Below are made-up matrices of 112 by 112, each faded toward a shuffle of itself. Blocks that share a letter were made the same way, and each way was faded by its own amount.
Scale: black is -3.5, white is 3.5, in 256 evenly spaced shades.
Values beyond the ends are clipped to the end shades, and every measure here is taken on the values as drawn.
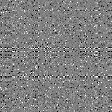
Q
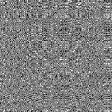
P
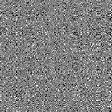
P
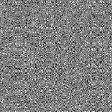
P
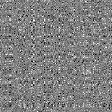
P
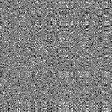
P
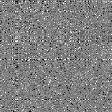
Q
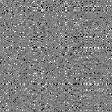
Q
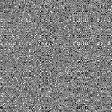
P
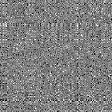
P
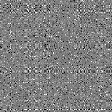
Q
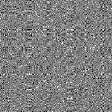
P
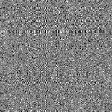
P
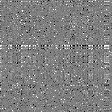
Q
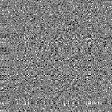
P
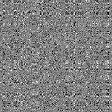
P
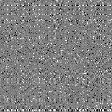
Q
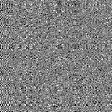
P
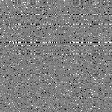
Q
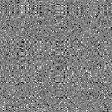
Q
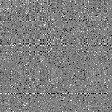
Q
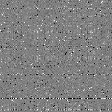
Q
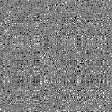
Q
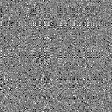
P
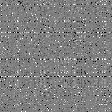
Q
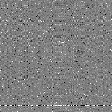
Q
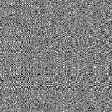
P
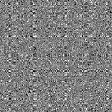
P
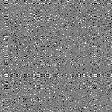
Q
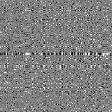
Q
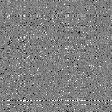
Q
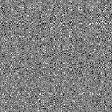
P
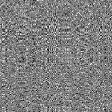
P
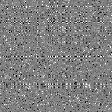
Q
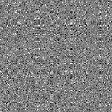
P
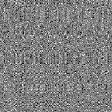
P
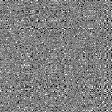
P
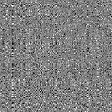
P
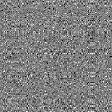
P
